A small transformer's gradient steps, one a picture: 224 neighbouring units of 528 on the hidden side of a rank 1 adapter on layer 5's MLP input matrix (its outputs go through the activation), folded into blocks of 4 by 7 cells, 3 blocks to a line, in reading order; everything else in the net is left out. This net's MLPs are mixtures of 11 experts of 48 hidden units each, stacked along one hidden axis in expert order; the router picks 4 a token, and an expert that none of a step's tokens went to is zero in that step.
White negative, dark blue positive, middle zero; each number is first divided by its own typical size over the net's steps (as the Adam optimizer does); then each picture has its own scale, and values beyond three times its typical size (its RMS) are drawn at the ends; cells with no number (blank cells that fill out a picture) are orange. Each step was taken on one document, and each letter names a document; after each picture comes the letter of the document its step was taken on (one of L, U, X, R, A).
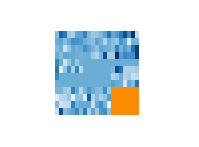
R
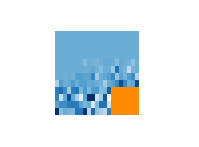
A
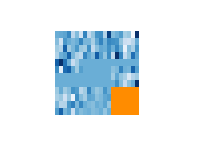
R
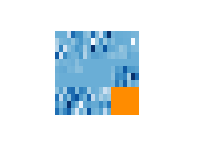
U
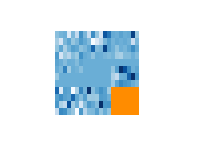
U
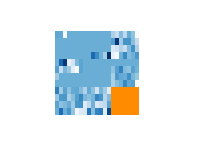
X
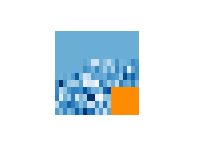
A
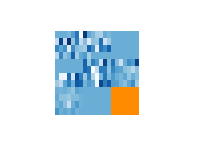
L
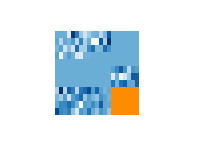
U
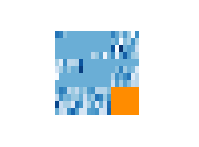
X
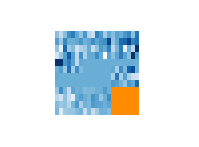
R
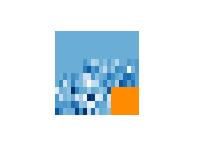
A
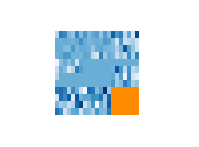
X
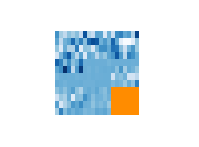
R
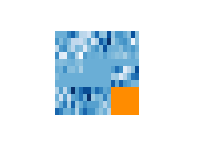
U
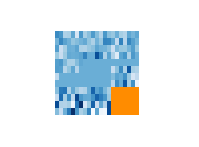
X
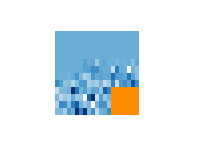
A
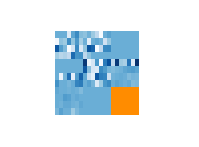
L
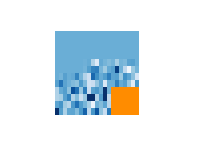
A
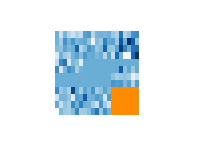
R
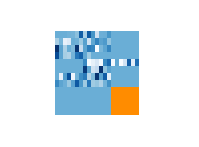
L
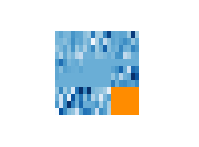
U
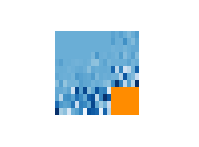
A
